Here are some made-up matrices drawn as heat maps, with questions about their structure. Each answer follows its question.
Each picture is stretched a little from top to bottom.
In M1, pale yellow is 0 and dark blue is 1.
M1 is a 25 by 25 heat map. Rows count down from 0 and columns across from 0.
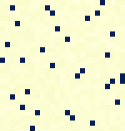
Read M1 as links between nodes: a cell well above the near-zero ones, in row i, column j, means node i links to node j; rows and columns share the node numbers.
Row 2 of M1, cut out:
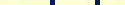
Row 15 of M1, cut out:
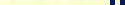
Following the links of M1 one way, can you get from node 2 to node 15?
no
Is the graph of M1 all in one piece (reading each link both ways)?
no
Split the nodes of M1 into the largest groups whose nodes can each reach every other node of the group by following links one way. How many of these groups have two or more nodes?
5
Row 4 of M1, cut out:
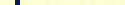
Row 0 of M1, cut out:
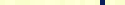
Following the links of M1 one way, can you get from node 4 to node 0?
yes
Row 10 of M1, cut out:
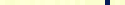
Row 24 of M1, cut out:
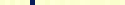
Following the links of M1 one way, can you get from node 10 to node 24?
no
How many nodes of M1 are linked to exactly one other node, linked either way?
1
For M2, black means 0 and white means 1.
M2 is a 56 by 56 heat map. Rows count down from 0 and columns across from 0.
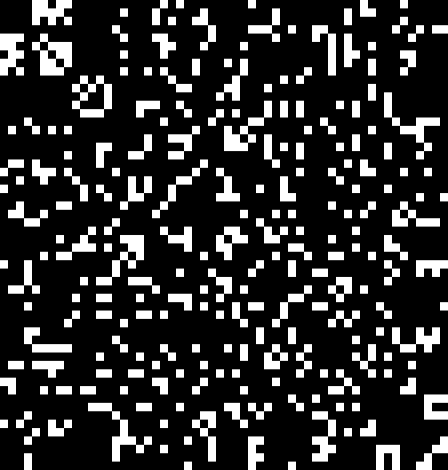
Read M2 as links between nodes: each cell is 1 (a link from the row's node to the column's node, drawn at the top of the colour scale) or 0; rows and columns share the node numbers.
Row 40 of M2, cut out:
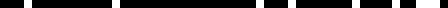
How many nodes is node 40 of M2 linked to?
9
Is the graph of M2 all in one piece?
yes
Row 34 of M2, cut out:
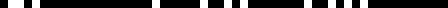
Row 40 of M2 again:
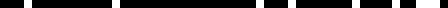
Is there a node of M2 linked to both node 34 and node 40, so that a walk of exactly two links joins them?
no
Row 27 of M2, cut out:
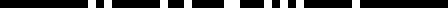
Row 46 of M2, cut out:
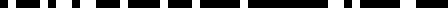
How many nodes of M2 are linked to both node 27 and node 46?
3
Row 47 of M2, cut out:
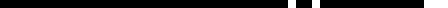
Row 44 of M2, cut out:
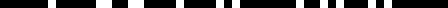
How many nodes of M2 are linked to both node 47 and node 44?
0
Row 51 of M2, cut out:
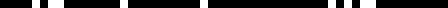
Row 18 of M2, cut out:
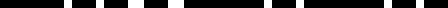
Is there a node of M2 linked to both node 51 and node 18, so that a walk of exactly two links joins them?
no
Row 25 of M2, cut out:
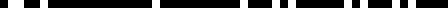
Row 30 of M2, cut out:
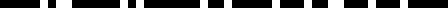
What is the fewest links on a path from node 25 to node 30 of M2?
1
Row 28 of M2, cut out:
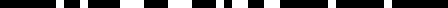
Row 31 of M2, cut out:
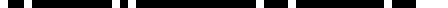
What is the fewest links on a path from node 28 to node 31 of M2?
2
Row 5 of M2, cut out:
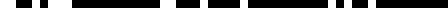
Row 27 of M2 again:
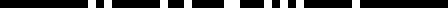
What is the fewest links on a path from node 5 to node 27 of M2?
2
